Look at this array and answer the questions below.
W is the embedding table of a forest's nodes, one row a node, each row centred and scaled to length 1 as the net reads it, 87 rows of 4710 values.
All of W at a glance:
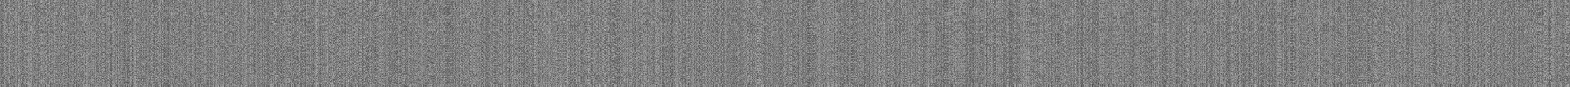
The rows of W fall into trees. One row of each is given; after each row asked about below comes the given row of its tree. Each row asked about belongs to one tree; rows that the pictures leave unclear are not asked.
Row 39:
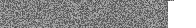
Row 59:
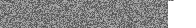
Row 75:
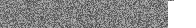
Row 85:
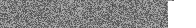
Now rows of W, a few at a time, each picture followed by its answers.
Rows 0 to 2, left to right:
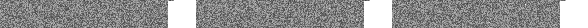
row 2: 59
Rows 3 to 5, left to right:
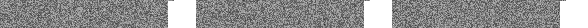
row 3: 85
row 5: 39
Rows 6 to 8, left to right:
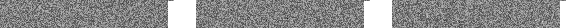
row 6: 59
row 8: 75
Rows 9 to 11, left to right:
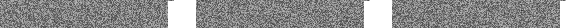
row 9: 75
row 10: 59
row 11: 59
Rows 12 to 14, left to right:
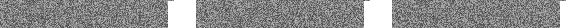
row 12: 75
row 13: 75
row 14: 75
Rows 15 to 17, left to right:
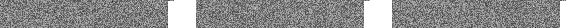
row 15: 39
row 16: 59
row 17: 39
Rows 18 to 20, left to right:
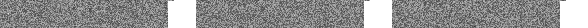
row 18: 85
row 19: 59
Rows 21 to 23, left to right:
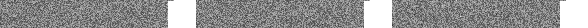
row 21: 85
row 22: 85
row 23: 75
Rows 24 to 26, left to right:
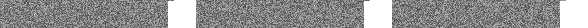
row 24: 75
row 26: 85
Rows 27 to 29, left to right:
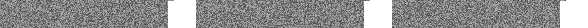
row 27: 59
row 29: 85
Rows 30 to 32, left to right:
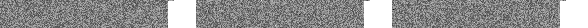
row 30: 85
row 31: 75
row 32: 75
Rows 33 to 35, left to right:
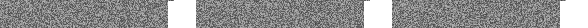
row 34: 39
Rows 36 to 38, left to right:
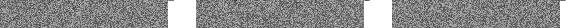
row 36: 85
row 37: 59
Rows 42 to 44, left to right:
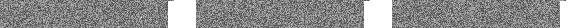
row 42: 39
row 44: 85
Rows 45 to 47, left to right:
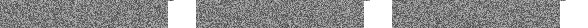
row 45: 75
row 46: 75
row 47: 59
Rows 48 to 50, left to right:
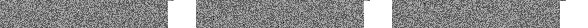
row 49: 85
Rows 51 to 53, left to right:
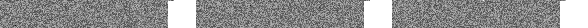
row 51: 59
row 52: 39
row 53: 59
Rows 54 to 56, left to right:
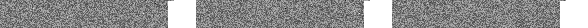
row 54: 59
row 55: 85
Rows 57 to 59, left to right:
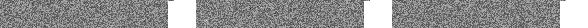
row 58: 39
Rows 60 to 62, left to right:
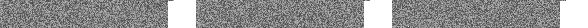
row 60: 59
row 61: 75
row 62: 39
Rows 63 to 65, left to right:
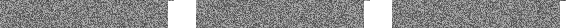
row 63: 59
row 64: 85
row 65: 59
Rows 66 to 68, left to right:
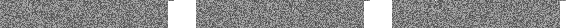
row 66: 59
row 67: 39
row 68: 59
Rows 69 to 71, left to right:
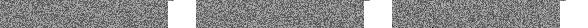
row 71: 75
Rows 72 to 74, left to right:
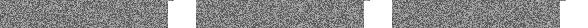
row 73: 85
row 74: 85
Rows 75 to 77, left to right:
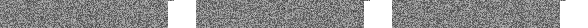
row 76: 39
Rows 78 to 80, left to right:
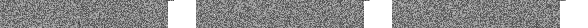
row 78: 39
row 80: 59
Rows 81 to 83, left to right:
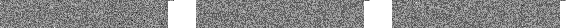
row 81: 39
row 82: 59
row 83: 59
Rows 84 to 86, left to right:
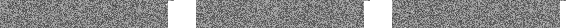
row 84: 85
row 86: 85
